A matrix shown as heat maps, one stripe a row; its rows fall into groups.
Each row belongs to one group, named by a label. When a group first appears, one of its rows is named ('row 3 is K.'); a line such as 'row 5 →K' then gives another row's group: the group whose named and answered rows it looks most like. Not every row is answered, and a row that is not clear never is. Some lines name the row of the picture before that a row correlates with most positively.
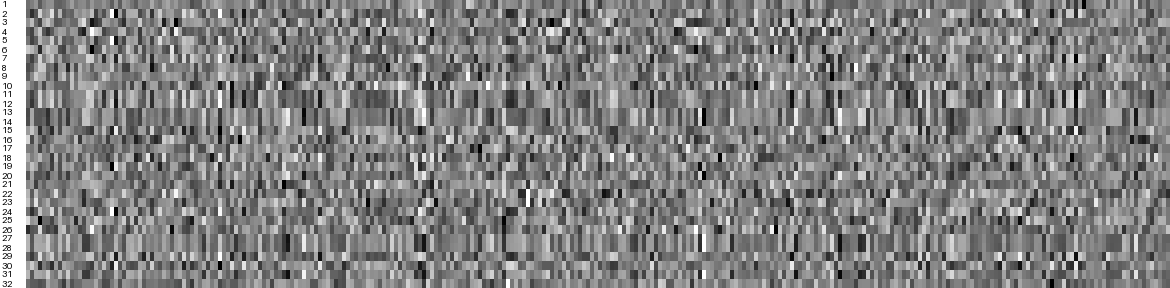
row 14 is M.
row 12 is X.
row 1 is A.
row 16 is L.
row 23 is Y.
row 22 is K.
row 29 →X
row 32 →A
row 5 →X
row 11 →X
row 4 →K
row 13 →M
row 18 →Y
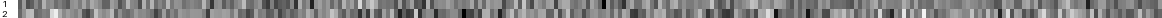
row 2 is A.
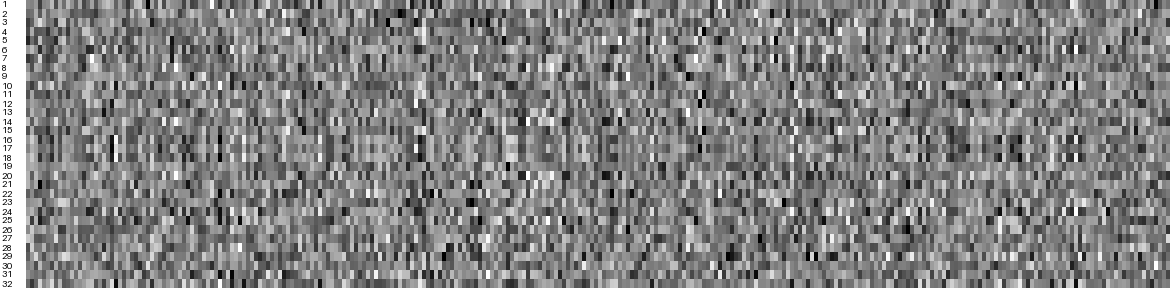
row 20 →K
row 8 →K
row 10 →X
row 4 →M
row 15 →M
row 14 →K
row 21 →L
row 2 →Y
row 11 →M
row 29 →A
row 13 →L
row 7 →K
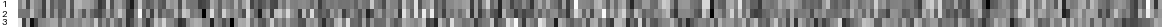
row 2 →Y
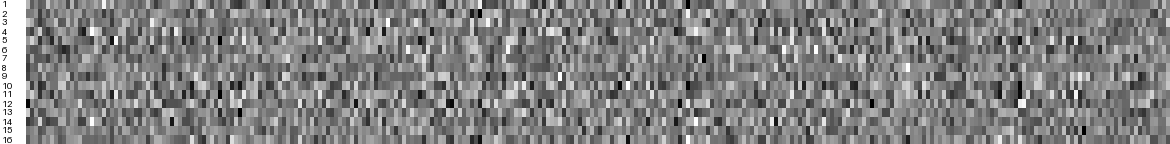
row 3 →A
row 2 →L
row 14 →K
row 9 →Y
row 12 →L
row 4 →K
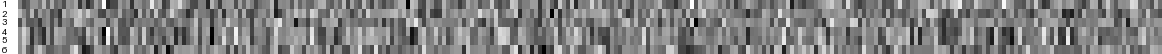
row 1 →X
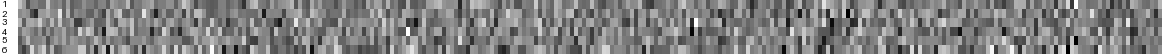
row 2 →A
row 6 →X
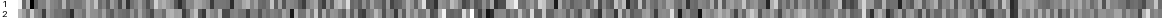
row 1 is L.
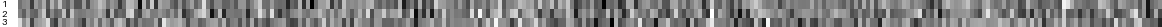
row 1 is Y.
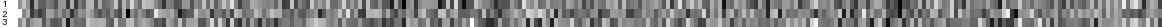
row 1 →L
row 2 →L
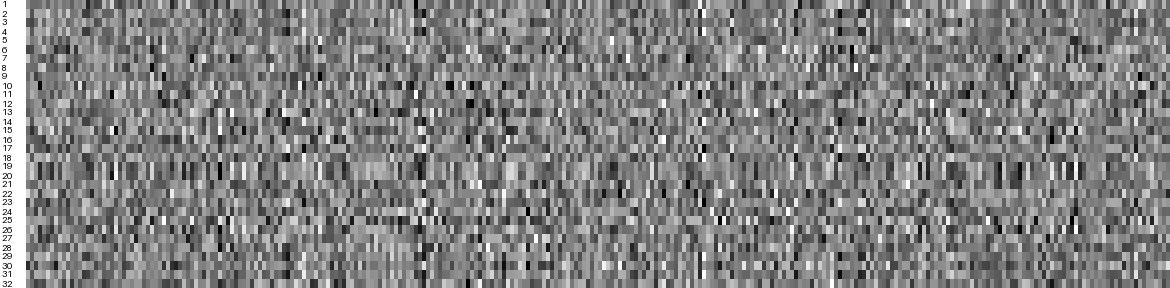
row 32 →A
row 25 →Y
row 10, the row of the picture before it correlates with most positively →1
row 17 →M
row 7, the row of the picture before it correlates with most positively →2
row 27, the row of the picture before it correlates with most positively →2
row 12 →A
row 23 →M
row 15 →X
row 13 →Y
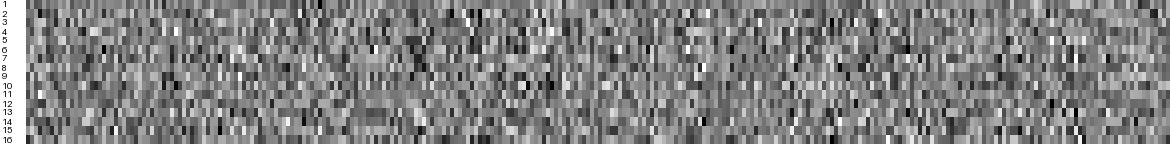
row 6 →L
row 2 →L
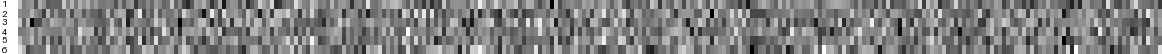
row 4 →X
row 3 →L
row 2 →Y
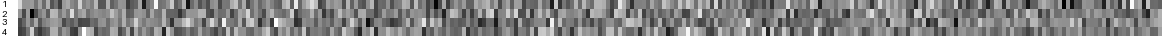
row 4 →K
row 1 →Y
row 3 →Y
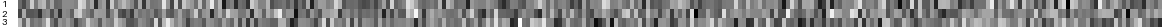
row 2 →M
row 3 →K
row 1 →X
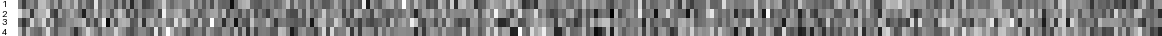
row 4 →K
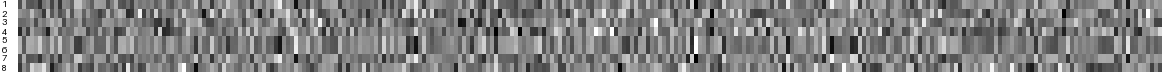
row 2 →Y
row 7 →M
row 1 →M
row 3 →A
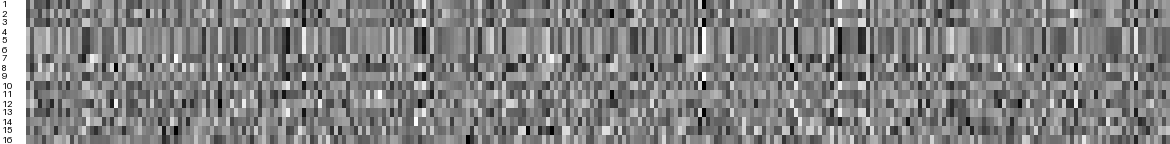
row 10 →M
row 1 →M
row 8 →X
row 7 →K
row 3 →M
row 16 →A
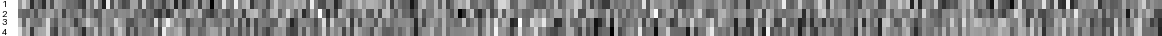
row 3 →K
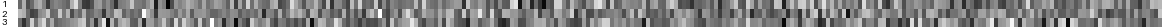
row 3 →X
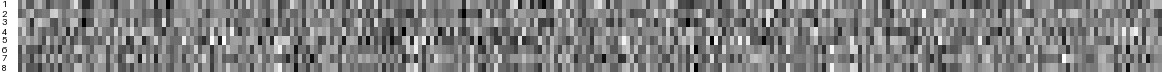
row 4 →L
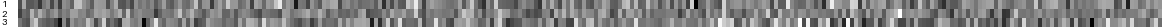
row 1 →M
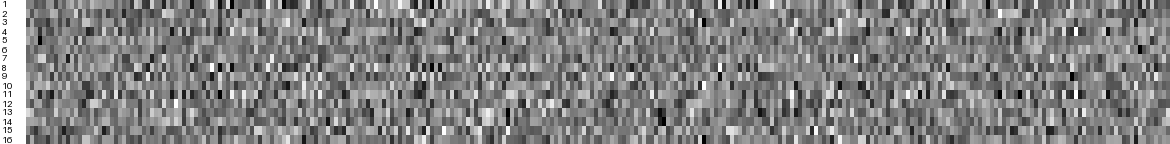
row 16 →M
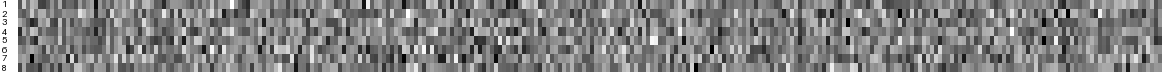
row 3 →A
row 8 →M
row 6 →Y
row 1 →L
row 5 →A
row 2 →X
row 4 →L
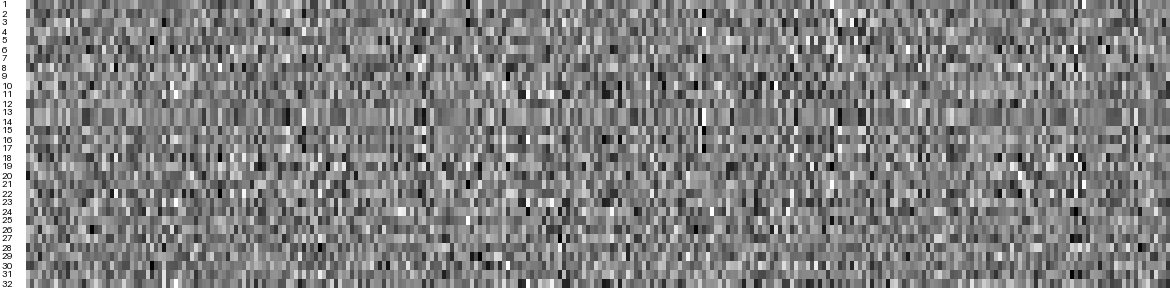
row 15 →M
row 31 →Y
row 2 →M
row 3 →A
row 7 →M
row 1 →A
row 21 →A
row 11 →K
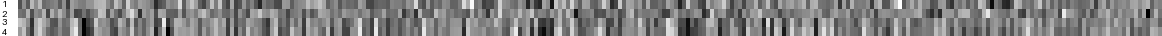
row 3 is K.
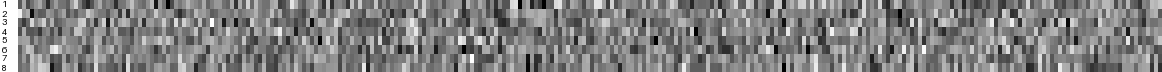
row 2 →L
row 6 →A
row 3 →X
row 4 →M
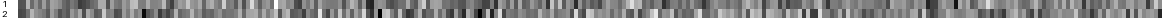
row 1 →Y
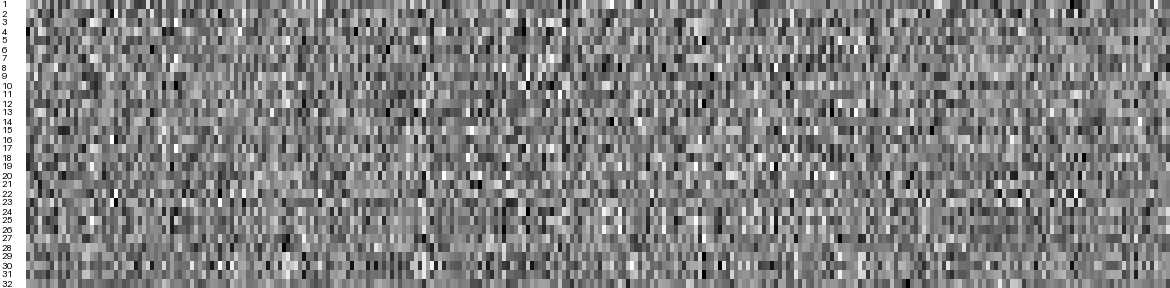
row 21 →L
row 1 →Y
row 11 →Y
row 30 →Y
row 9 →Y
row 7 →K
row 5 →M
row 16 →X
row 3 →K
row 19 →K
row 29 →M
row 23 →X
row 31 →M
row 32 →L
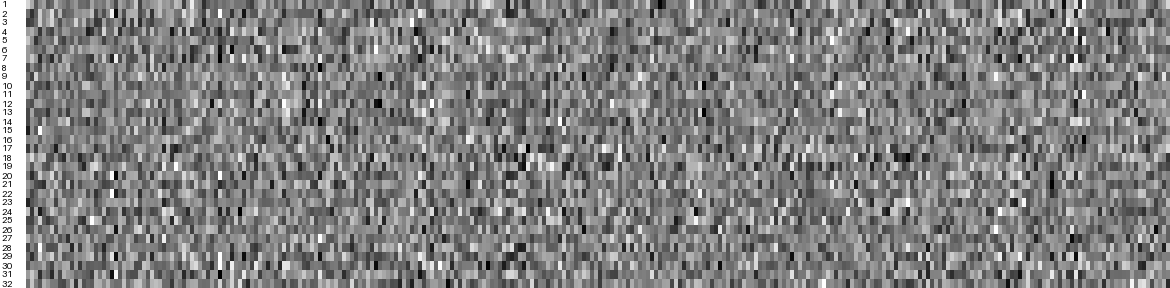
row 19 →K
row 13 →M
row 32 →L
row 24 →L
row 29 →X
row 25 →K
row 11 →A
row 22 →X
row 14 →Y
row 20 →X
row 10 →M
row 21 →A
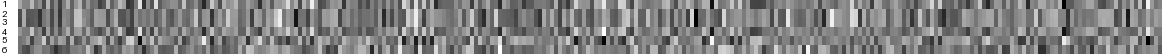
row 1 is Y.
